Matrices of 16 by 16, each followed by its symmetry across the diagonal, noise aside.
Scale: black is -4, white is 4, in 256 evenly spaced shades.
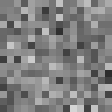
antisymmetric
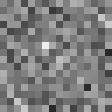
symmetric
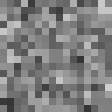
antisymmetric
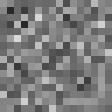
symmetric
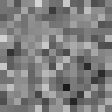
symmetric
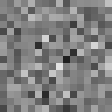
antisymmetric
